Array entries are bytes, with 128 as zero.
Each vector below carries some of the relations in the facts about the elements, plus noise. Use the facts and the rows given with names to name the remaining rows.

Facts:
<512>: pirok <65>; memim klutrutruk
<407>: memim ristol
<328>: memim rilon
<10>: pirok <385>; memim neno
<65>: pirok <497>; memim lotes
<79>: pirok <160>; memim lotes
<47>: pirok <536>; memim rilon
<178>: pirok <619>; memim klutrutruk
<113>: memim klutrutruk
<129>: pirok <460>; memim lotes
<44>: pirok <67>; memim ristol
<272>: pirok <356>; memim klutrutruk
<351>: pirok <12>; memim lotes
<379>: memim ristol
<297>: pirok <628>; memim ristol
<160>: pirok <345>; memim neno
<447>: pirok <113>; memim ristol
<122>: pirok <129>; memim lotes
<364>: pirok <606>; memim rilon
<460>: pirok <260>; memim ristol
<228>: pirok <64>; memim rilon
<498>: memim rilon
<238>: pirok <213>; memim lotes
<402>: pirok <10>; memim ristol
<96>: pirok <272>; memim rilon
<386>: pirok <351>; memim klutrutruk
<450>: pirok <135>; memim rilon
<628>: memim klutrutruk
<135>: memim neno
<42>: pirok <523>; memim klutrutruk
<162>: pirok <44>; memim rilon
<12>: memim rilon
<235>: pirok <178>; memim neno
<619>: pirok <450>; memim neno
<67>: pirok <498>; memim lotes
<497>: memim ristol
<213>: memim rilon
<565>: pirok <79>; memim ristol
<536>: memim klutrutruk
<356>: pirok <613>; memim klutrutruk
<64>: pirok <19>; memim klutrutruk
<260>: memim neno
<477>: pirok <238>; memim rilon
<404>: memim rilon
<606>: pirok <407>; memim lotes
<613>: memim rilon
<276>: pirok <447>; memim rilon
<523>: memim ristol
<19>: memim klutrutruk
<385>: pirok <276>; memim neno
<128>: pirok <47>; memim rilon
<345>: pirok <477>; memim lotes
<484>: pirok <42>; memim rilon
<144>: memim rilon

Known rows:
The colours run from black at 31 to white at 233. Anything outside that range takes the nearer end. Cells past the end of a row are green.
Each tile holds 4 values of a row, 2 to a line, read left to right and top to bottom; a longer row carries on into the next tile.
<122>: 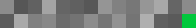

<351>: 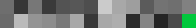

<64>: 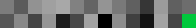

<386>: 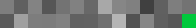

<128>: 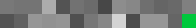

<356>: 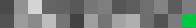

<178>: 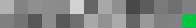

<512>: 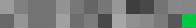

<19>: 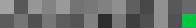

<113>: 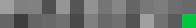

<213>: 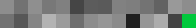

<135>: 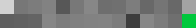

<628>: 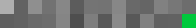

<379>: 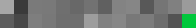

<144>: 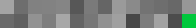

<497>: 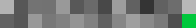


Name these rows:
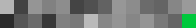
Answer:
<523>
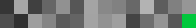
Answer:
<276>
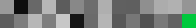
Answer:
<606>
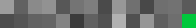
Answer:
<536>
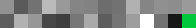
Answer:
<460>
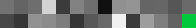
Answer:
<47>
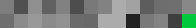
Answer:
<12>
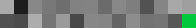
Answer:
<407>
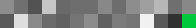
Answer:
<129>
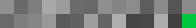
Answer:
<228>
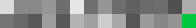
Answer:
<619>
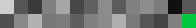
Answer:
<79>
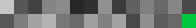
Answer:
<345>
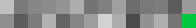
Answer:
<450>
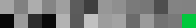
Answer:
<42>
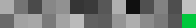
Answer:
<65>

